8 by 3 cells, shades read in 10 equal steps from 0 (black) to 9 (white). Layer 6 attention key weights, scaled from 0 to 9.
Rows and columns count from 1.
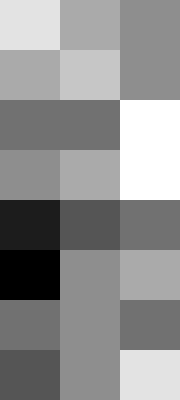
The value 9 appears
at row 3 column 3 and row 4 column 3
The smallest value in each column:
0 3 4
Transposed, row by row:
8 6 4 5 1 0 4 3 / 6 7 4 6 3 5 5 5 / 5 5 9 9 4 6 4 8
